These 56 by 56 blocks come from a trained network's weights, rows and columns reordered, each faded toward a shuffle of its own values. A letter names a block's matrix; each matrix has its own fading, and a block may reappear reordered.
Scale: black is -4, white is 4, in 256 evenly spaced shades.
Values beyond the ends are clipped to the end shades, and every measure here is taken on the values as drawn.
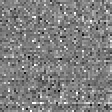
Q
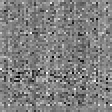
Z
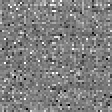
Q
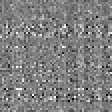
Z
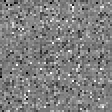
Q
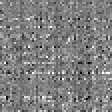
Z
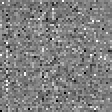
Q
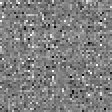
Q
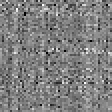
Z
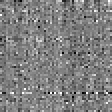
Z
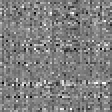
Z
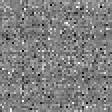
Q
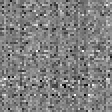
Z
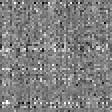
Z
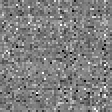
Q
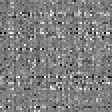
Z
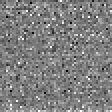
Q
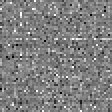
Q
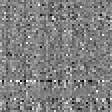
Z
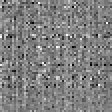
Z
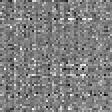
Z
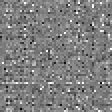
Q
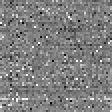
Q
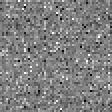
Q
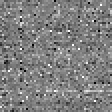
Q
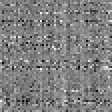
Z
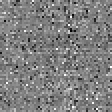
Q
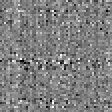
Z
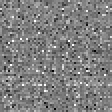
Q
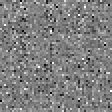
Q
